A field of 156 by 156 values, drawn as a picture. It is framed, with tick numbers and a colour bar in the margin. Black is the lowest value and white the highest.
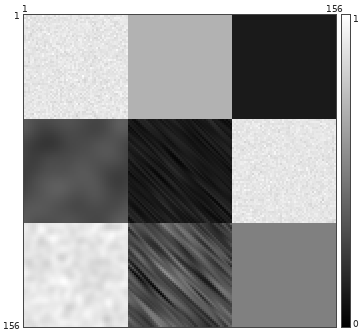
The table splits into 3 rows of 3 panels. Panel 1,1: very high, fine-grained, faint in contrast. Panel 1,2: high, flat. Panel 1,3: very low, flat. Panel 2,1: low, smooth, faint in contrast. Panel 2,2: very low, slanting down to the right, faint in contrast. Panel 2,3: very high, fine-grained, faint in contrast. Panel 3,1: very high, blotchy, faint in contrast. Panel 3,2: low, slanting down to the right. Panel 3,3: middling, flat.
